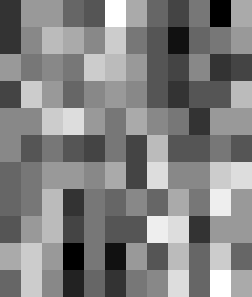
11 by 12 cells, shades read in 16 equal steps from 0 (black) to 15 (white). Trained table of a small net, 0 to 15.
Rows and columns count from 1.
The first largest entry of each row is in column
6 6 5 2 4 8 8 11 8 2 11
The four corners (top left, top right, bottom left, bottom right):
3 10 6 10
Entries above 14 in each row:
1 0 0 0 0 0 0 0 0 0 1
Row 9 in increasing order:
3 4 5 5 5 7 9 9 9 11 13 14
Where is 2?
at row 11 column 4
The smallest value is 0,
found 2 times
